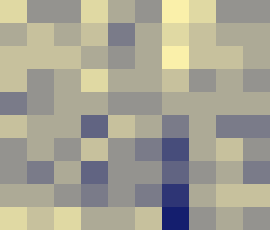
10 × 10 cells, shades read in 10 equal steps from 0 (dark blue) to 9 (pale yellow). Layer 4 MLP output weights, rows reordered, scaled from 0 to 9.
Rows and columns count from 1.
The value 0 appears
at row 10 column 7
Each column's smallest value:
4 4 5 3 4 4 0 5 4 4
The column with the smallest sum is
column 7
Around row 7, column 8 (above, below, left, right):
6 5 2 7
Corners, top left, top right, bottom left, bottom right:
8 5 8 5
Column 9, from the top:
5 6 7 6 6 4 7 6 7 6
